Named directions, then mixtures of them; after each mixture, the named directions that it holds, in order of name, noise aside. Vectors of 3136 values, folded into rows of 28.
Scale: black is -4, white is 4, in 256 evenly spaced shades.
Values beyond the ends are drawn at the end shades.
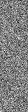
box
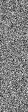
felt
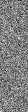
box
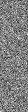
box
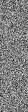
felt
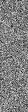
box, felt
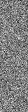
box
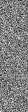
box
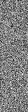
box, felt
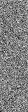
box
